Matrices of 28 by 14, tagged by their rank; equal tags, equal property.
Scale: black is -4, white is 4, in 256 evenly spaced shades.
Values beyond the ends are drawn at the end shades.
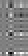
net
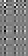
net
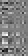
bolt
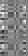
bolt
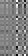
net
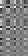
net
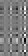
net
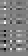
net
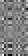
bolt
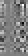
bolt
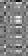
bolt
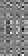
bolt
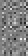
bolt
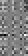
bolt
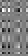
net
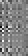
bolt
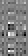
bolt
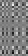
net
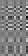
net
